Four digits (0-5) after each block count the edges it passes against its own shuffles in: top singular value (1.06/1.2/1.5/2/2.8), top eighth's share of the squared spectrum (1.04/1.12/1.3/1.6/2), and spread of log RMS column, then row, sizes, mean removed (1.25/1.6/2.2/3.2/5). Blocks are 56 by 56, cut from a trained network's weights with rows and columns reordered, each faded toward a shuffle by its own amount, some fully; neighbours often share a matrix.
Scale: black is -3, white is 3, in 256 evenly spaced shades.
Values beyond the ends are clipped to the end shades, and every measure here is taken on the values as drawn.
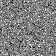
0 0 0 0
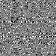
3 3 0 3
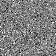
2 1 0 0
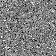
0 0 0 0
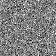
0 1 0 0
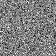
1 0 0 0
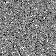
0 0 0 0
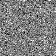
2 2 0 1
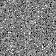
0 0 0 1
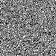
2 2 0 0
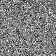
0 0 0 0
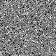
0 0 0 0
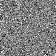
0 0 0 0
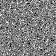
0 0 0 0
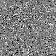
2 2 0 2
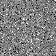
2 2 0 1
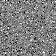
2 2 0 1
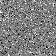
0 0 0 1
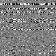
4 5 0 4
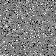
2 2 0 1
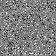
2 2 0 1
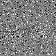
2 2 0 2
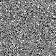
1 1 0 0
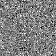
2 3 1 1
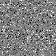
2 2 1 1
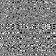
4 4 1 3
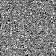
1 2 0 0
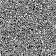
0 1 0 0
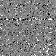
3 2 0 2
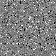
2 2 0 1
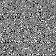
3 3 0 2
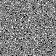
1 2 0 0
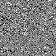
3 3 0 2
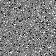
1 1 0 0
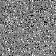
3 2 1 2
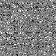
3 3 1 2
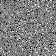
1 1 0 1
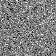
0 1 0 0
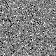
0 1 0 0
